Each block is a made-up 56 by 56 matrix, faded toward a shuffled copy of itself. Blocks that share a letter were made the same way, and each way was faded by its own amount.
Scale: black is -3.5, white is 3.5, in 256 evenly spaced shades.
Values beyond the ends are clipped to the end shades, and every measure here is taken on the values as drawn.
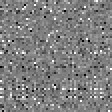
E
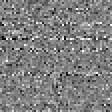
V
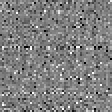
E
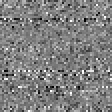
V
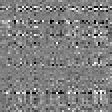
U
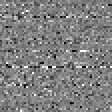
V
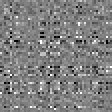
U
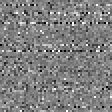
V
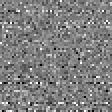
V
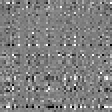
U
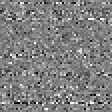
V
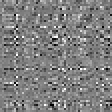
U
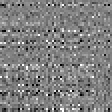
U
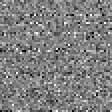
V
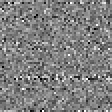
V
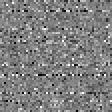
V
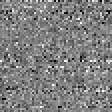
V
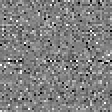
E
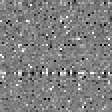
E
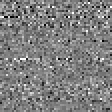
V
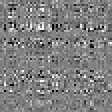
U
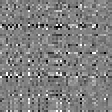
U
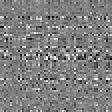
U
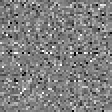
E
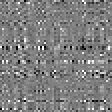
U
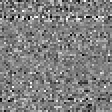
V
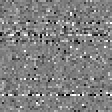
V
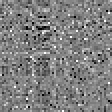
E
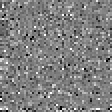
E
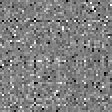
E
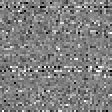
V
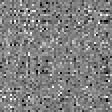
E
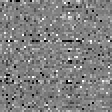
E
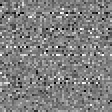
V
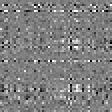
U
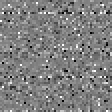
E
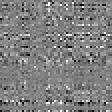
U
